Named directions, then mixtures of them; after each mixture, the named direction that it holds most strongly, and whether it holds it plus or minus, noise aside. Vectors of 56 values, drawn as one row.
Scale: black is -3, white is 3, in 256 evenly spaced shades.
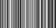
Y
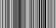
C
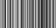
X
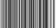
Y, minus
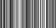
C, minus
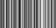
X, minus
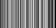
Y, plus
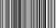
C, plus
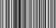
C, plus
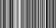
C, minus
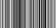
C, plus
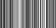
C, minus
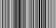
C, plus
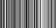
X, minus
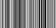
C, plus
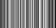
Y, plus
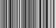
Y, minus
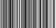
Y, minus
